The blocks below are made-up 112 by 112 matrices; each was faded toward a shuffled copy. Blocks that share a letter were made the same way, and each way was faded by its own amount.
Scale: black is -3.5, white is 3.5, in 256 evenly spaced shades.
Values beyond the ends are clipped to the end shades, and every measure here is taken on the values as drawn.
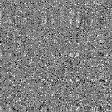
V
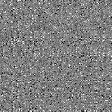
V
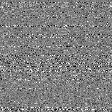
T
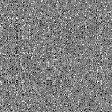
V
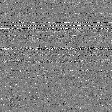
T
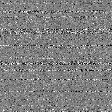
T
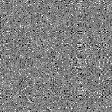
V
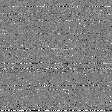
T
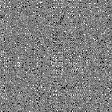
V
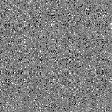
V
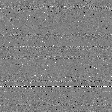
T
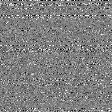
T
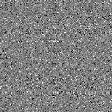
V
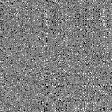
V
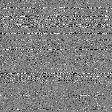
T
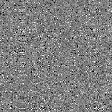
V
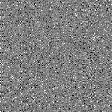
V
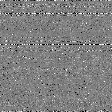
T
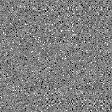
V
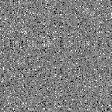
V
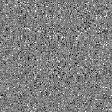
V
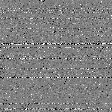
T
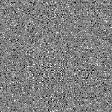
V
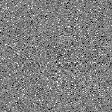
V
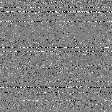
T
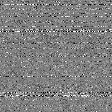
T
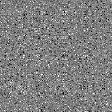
V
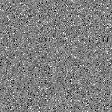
V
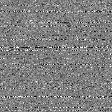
T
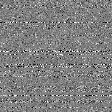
T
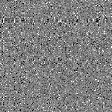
V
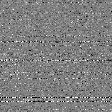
T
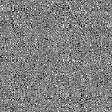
V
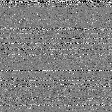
T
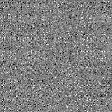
V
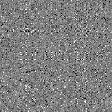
V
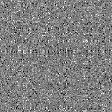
V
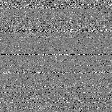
T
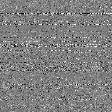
T
